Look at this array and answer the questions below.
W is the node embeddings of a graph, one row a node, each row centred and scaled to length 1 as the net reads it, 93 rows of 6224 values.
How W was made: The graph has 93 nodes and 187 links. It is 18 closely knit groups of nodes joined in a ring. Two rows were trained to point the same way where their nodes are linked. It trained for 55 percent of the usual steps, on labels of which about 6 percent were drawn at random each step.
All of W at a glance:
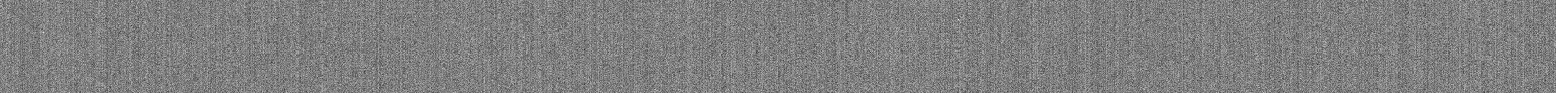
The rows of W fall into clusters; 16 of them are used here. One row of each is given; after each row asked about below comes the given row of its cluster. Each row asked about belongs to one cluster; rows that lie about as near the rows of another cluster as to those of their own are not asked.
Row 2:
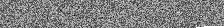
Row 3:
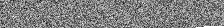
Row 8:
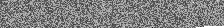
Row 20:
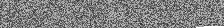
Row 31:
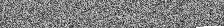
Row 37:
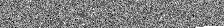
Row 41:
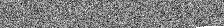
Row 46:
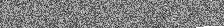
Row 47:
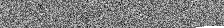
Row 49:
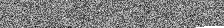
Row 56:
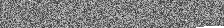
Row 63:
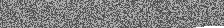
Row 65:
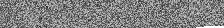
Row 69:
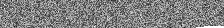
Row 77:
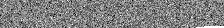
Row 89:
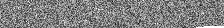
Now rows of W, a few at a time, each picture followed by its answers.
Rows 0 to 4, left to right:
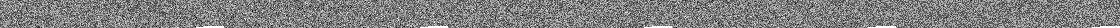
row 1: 77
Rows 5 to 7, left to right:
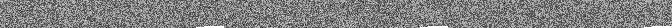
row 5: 89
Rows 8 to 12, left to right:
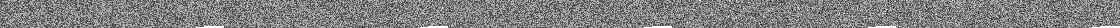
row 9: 65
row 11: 37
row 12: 63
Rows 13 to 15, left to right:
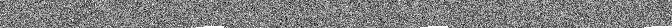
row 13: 3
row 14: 8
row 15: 89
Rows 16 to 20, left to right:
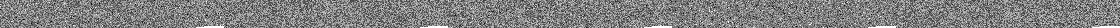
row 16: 77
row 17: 8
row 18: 37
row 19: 65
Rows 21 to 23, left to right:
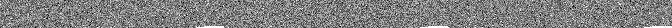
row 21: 2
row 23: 2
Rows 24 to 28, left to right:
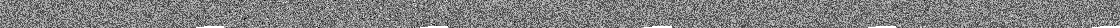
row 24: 31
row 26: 63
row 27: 46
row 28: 89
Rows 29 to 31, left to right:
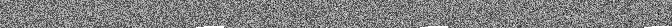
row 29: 89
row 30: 47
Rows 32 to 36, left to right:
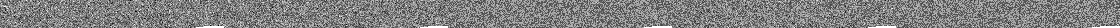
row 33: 41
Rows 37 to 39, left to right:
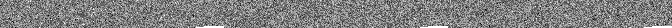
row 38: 20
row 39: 56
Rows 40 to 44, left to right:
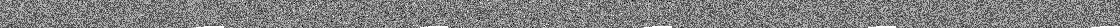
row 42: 63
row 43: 31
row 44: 46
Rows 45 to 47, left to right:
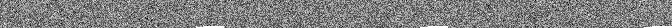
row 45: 20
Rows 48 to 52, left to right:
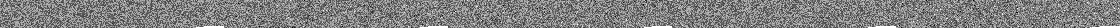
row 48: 37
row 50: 46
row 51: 46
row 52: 37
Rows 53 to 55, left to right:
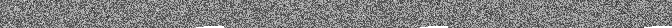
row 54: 63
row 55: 31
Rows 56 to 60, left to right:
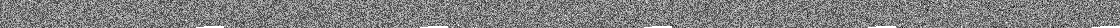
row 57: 20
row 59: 56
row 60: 89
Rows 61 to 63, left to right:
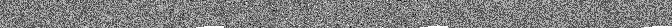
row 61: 69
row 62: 8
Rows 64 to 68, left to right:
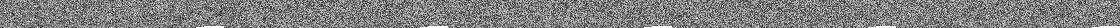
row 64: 69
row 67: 77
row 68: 49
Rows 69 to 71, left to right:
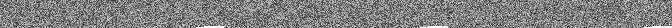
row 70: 20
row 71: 49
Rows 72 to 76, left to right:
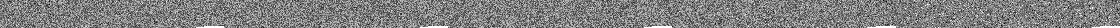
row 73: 49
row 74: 47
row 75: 46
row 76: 47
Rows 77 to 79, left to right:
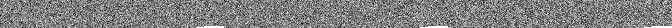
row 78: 47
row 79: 37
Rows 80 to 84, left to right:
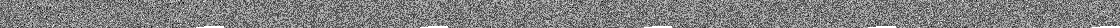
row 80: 65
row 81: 77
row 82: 63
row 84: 49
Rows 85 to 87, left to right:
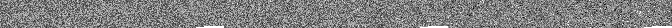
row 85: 8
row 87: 69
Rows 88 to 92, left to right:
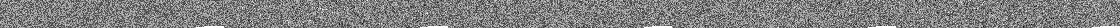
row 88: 49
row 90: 2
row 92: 77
